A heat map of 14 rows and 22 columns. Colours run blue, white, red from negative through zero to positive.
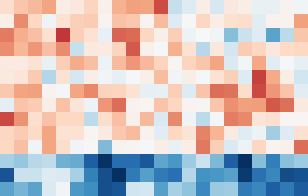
On average the colour sits 50% of the way up the scale. The top part is higher, up to a seam about 80% of the way down. The grain runs across in streaks. There are no regular stripes.
